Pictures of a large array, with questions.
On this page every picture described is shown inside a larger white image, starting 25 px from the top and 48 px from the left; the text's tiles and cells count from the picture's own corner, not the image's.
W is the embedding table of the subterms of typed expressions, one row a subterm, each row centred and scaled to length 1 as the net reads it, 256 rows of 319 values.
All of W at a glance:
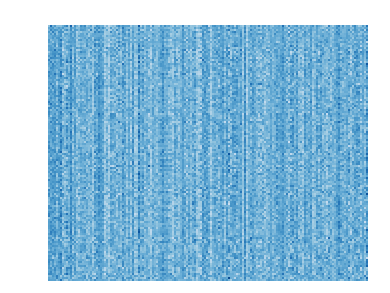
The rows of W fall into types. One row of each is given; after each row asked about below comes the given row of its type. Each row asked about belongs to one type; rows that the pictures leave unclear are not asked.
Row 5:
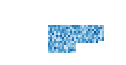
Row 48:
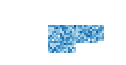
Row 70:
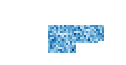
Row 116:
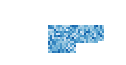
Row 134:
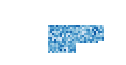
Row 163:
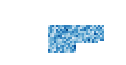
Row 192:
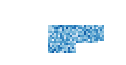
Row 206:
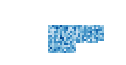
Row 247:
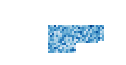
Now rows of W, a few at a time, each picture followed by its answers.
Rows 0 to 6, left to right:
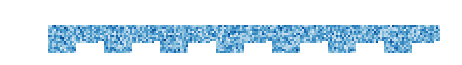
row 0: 206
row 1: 206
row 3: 163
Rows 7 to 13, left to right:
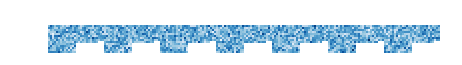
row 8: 48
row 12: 70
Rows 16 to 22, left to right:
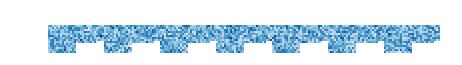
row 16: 70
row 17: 48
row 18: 116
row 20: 116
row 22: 134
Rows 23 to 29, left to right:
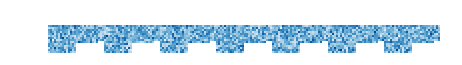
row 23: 5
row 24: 48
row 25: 48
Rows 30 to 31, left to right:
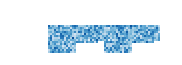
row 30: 116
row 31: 48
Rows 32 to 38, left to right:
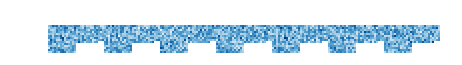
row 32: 206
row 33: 206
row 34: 247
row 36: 206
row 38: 5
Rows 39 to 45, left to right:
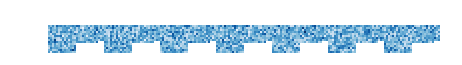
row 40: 206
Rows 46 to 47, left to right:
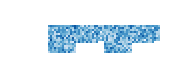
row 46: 5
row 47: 247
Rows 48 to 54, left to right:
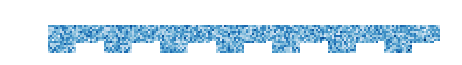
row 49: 48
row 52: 134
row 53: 116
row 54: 70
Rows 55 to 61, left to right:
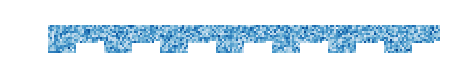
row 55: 163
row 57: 163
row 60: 163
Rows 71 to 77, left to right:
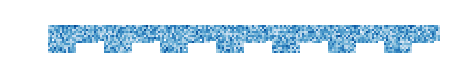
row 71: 192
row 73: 192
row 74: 70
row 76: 5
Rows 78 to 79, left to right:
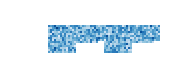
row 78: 134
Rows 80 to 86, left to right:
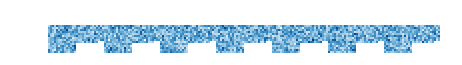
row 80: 163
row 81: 192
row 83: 134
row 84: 247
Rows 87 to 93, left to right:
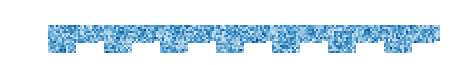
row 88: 247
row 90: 247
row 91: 48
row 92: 116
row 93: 5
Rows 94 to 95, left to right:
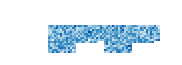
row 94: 48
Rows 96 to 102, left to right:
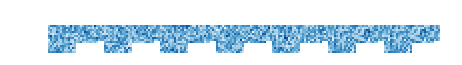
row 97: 48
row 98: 192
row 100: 206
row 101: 116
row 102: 116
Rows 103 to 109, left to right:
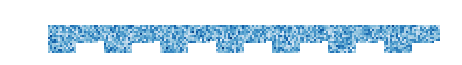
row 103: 116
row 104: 192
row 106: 5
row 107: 206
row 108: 48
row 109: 206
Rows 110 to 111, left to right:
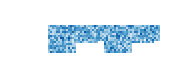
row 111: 116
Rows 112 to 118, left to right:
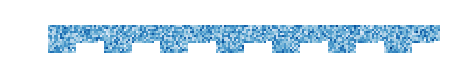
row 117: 5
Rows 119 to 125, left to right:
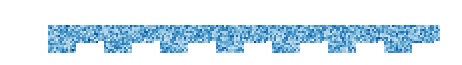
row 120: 48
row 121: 247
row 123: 247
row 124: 134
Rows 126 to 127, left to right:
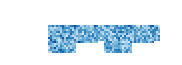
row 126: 116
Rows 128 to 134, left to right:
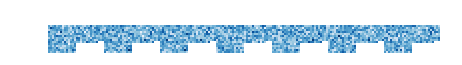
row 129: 134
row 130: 5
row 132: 247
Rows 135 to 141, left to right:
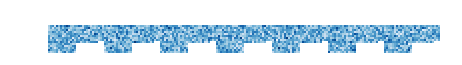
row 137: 134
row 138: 116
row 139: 5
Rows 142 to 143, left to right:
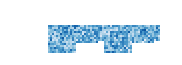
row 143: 116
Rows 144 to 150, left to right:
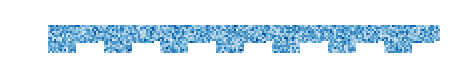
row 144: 134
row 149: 5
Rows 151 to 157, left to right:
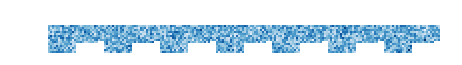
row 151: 116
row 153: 116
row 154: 134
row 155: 247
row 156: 163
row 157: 70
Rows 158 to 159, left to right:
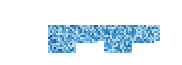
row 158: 116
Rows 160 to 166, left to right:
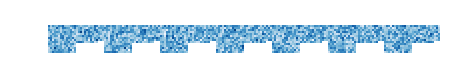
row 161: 163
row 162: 206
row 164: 247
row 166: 48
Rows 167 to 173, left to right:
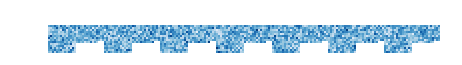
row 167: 48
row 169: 5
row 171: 116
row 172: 163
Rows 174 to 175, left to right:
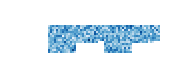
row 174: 163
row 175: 192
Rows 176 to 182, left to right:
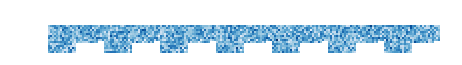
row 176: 48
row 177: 116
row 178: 48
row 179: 192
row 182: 5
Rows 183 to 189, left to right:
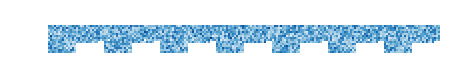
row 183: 247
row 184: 48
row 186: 5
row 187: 163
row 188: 247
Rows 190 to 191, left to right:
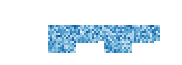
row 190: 5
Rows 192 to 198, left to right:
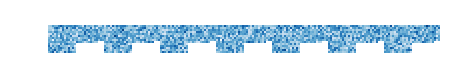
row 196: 192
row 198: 247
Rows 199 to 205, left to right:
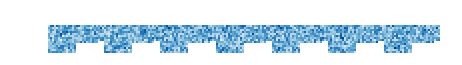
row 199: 163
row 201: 134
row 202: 192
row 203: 134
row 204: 206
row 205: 5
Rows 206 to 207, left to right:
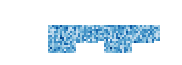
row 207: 5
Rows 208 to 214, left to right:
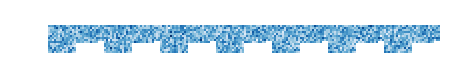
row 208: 48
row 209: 5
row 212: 247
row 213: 247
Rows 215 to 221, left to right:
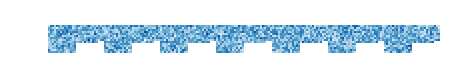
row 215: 163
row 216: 48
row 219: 5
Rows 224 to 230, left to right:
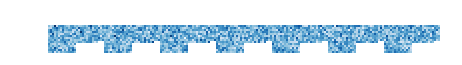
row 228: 192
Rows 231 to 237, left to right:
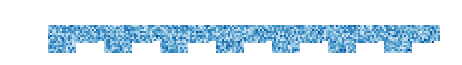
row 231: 70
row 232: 70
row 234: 134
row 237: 134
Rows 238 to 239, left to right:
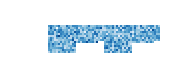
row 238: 5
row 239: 70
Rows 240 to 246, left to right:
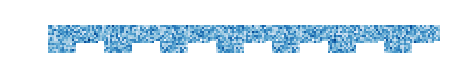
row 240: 247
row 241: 206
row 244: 48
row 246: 5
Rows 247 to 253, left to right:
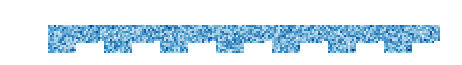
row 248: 134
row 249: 134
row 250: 48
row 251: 163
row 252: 247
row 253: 134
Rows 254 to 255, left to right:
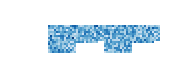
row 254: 116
